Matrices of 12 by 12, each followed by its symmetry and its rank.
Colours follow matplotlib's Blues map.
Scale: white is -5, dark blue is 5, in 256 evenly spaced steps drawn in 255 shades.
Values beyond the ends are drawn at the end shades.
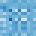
neither, rank two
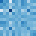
symmetric, rank two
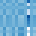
neither, rank one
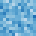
antisymmetric, full rank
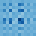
symmetric, rank two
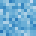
antisymmetric, full rank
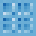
symmetric, rank one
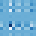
neither, rank one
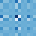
symmetric, rank one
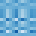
neither, rank one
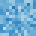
antisymmetric, full rank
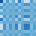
symmetric, rank one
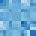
symmetric, rank two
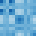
symmetric, rank two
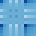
symmetric, rank one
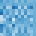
neither, rank two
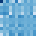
neither, rank two
